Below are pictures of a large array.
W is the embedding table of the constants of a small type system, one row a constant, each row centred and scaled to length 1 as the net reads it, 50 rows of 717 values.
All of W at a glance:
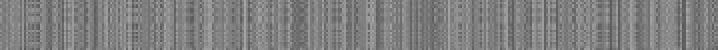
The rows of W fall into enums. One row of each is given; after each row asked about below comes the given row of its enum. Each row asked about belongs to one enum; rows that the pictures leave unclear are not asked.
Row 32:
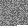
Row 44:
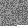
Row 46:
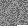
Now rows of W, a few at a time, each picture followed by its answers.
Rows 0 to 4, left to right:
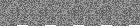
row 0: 46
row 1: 32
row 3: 44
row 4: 32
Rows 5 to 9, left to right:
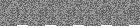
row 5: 46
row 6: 32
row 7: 32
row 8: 44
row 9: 44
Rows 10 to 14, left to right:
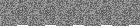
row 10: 44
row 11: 44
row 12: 32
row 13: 44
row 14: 32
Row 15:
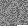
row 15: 46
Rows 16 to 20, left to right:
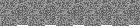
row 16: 44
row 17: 44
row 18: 44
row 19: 44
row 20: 44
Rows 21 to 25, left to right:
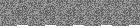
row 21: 44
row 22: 44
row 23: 32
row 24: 32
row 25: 32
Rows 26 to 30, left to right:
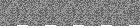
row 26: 46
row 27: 32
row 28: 46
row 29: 32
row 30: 44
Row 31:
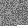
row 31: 44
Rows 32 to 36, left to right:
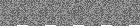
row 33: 32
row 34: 44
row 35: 46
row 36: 32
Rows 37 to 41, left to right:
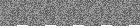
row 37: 32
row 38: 44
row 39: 32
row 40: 46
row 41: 32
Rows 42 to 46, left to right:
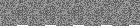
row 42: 44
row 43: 44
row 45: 32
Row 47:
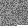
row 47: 44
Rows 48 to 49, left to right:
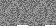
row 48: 46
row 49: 46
